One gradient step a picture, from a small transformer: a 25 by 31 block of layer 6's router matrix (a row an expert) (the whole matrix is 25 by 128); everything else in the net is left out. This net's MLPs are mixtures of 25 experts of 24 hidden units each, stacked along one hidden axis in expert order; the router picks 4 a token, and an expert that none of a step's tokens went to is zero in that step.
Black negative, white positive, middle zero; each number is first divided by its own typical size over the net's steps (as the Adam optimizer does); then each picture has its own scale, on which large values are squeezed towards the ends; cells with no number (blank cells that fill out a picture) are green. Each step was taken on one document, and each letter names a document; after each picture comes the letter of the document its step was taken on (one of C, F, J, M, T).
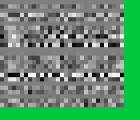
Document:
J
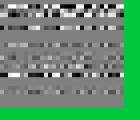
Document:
J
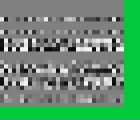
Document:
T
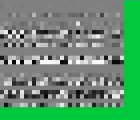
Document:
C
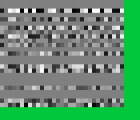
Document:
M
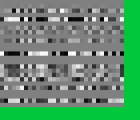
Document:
M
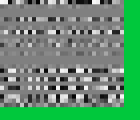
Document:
T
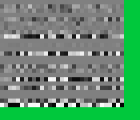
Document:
M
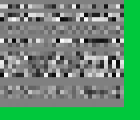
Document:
J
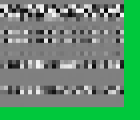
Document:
J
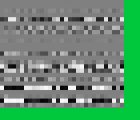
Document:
M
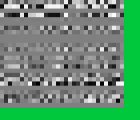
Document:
J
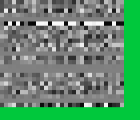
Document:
C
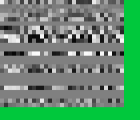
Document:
M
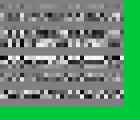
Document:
C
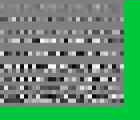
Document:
M
